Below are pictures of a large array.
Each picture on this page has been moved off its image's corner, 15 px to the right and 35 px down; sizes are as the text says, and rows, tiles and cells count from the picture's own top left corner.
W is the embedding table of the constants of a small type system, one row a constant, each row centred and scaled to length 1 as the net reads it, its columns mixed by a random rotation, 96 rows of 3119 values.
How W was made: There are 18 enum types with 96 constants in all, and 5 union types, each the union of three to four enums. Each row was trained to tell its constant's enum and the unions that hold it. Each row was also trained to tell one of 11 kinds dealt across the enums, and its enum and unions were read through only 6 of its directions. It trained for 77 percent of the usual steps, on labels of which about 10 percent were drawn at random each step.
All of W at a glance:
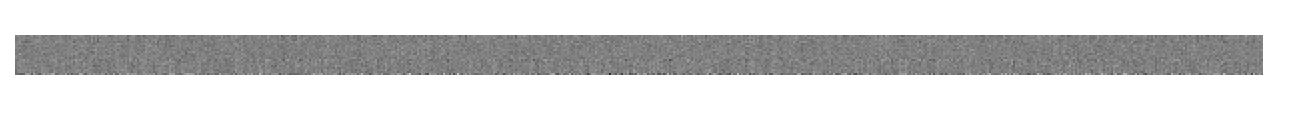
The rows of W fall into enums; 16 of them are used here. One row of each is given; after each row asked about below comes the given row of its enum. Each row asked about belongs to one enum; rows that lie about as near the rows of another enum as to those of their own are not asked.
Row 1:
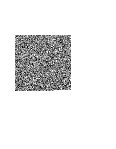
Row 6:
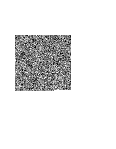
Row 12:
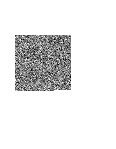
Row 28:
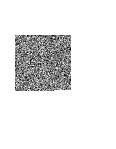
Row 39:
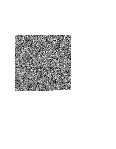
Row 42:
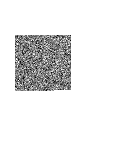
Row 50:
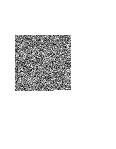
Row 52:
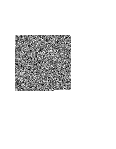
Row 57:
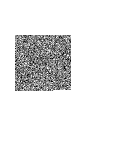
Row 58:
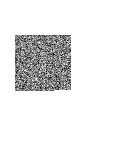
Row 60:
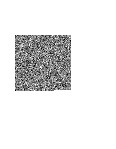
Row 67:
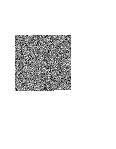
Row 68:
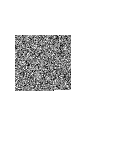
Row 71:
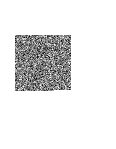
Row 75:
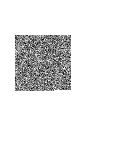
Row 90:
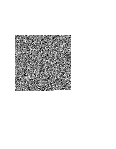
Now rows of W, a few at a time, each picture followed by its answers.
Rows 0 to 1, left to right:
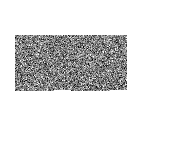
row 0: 60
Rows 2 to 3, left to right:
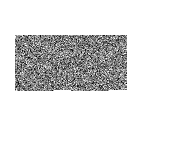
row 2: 52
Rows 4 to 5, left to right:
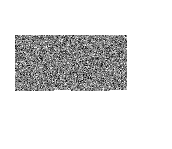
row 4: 60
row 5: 60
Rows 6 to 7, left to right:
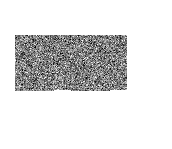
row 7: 68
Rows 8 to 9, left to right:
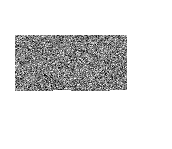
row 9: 52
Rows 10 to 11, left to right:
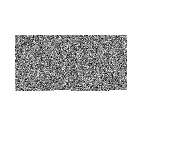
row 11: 50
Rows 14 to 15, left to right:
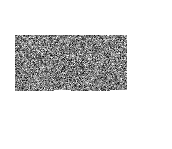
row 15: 1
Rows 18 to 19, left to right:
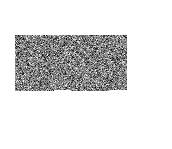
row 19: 71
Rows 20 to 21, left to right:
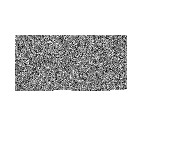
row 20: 52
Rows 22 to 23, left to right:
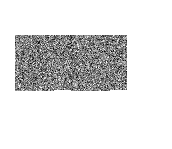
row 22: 6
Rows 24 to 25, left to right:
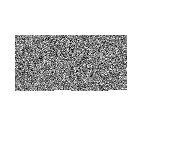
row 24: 60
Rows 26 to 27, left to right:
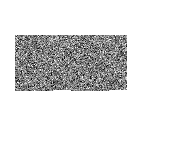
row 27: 42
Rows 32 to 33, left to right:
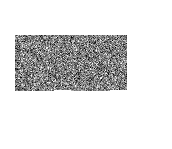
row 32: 57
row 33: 6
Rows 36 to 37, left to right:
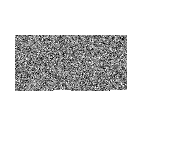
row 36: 57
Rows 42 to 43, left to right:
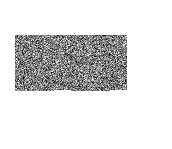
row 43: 50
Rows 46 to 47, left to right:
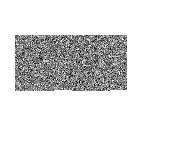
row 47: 52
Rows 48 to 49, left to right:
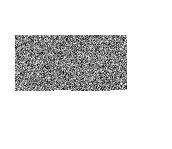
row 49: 1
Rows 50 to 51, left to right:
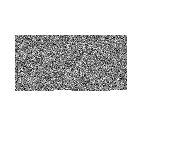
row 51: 28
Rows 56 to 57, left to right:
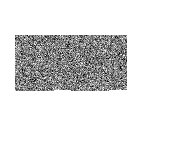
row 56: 6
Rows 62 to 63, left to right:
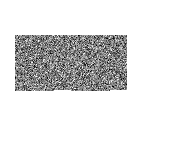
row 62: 60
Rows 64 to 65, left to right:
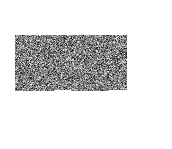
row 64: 68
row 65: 71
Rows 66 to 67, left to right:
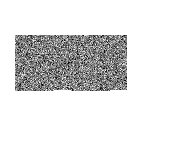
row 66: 52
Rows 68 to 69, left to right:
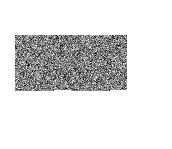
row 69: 68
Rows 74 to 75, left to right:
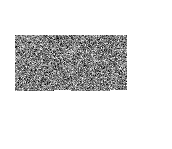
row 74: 68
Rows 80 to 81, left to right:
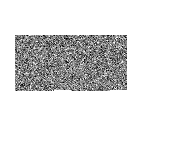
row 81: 71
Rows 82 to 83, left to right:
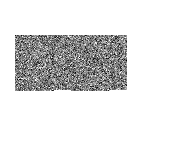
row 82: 58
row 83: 57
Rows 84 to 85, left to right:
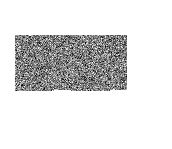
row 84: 67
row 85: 6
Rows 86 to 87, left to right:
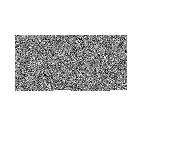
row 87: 58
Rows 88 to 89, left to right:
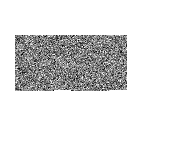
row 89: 42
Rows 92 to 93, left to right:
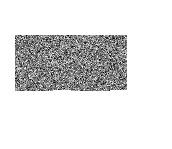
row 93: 68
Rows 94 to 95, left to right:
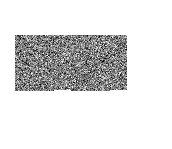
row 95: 28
